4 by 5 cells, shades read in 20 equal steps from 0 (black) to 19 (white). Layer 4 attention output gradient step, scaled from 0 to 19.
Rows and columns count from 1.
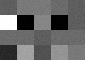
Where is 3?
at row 4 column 1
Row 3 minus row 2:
-11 8 -3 8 1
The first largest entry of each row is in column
2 1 1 2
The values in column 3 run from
6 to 10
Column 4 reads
8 0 8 11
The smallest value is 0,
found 2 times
